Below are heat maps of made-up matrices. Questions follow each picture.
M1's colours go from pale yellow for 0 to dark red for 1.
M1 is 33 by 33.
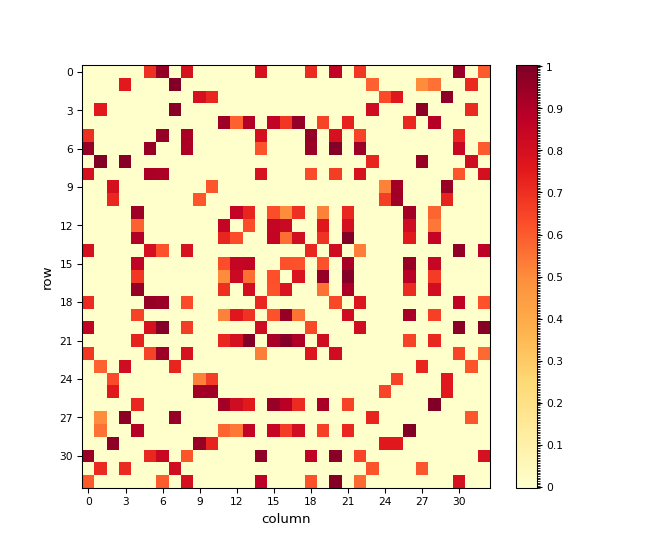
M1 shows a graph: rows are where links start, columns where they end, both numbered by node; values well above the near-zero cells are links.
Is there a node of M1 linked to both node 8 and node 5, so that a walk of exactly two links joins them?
yes
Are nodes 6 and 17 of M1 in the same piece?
no
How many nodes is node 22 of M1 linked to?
9
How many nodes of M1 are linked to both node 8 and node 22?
8
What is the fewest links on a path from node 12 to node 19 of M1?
1
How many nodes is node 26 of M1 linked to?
10
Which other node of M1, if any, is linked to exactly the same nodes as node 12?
node 17
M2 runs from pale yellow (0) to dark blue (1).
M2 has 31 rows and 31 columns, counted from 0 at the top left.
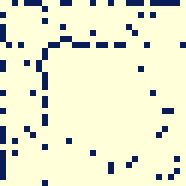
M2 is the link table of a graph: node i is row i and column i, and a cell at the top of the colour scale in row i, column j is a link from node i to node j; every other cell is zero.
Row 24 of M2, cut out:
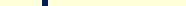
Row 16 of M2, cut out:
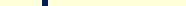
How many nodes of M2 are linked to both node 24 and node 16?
1
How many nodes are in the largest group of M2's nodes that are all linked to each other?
3
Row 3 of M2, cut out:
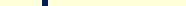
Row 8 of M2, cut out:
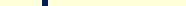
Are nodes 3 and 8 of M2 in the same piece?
yes
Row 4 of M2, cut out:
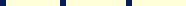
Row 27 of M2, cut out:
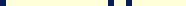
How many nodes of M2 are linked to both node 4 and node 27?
2
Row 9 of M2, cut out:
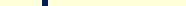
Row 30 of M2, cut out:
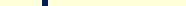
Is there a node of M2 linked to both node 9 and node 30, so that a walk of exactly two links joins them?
yes
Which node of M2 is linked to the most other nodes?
node 0
